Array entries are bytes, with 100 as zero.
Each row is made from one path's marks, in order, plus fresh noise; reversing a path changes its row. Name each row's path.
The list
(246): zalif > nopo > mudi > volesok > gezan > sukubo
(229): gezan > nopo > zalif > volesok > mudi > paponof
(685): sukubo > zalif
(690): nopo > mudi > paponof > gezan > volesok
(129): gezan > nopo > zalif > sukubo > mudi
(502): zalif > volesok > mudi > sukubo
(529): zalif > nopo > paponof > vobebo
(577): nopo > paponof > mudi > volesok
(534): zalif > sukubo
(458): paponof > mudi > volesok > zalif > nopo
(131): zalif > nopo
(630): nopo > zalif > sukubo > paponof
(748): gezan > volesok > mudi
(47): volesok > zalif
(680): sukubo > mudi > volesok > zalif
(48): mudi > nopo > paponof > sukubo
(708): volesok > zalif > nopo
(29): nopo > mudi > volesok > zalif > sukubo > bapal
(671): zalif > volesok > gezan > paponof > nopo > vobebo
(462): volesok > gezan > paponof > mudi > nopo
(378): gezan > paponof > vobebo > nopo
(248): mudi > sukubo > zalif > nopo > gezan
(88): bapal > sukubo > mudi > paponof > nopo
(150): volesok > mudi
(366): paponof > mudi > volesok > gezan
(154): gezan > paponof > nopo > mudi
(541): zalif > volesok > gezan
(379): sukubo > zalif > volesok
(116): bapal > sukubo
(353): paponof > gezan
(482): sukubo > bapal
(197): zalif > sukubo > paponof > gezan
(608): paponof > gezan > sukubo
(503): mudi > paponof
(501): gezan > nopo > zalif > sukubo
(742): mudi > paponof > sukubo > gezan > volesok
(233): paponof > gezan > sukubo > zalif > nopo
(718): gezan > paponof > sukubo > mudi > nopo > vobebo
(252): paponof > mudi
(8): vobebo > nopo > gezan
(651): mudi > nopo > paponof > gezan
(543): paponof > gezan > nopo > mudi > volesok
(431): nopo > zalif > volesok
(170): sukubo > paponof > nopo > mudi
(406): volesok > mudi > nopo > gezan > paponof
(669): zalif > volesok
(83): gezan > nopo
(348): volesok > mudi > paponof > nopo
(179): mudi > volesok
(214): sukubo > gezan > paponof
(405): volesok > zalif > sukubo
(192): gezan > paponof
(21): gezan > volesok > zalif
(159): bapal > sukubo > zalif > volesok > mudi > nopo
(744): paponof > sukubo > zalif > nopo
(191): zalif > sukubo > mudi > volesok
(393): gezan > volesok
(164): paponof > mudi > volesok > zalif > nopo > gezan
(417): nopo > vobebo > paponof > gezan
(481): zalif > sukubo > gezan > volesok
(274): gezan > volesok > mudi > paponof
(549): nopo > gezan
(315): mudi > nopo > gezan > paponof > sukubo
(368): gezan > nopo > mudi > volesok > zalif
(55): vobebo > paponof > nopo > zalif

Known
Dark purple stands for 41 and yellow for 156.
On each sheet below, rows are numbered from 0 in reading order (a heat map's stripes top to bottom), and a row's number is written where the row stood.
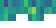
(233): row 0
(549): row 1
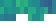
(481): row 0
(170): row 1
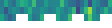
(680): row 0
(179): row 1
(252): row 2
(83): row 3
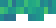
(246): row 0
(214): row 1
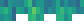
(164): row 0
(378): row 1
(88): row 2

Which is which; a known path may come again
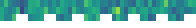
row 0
(252)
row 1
(214)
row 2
(366)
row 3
(529)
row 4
(549)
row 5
(501)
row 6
(47)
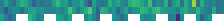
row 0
(680)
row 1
(159)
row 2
(630)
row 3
(248)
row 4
(379)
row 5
(315)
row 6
(29)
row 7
(748)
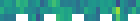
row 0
(481)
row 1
(685)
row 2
(348)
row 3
(541)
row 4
(83)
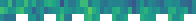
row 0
(246)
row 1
(669)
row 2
(233)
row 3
(378)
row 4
(154)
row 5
(462)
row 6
(170)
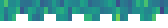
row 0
(274)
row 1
(129)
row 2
(164)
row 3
(458)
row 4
(131)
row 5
(503)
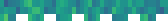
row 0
(708)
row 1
(671)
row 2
(192)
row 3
(577)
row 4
(393)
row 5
(55)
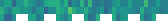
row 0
(502)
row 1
(431)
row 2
(48)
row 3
(150)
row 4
(543)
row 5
(179)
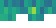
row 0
(88)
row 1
(8)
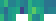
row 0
(229)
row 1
(718)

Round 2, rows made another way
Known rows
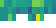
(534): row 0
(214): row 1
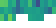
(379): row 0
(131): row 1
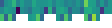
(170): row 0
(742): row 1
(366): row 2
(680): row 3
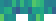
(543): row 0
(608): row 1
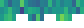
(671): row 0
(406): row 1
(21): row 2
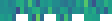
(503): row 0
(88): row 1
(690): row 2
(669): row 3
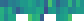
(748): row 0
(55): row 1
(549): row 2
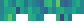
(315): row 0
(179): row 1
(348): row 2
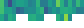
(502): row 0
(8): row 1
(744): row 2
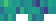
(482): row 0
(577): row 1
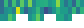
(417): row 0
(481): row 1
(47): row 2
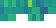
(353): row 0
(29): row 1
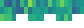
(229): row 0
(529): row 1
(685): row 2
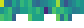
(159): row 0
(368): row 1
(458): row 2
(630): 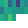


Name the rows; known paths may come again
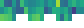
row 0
(229)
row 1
(129)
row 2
(191)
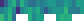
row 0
(154)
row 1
(748)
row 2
(393)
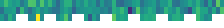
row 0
(482)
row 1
(197)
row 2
(192)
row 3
(252)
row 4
(368)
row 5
(83)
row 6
(541)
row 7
(708)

